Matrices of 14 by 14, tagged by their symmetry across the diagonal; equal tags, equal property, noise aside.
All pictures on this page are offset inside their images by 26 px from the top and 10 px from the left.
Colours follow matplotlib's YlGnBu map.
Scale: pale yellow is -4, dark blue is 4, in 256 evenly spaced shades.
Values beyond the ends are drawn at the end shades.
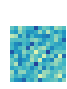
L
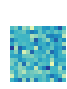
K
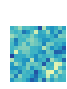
L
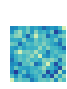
L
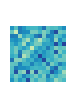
L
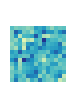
L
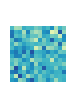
K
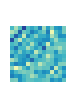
L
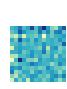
K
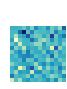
K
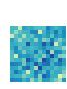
L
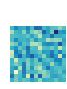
K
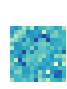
L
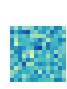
K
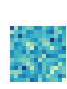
L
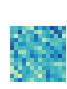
K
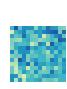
K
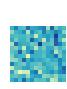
K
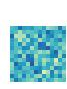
L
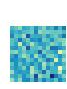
K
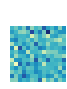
K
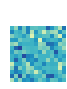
K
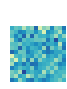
L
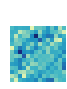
L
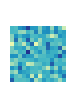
K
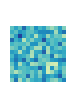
L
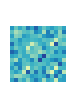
L
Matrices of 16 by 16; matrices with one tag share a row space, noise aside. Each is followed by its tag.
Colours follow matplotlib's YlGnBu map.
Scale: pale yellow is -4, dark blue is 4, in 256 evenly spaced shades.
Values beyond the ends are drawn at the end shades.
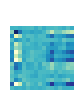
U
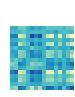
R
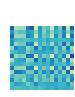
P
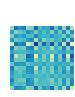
P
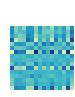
P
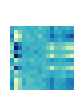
U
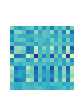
P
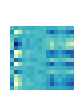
U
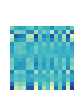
P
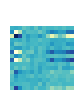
U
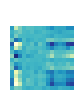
U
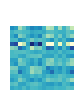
R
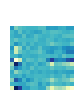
U
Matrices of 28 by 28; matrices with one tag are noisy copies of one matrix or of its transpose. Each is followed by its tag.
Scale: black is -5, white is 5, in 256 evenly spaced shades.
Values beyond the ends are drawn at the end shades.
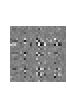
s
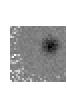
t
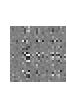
s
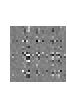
s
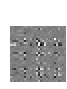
s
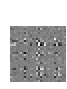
s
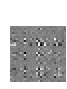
s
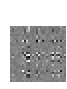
s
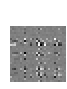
s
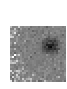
t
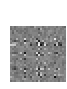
s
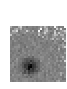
t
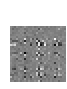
s
